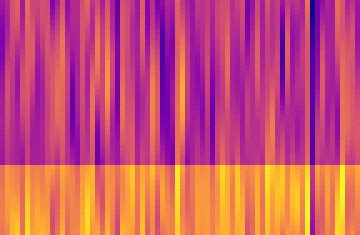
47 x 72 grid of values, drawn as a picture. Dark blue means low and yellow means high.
Average level on the scale: 50%. Seam: horizontal, 70% of the way down, the bottom part higher. Grain: streaks running down.
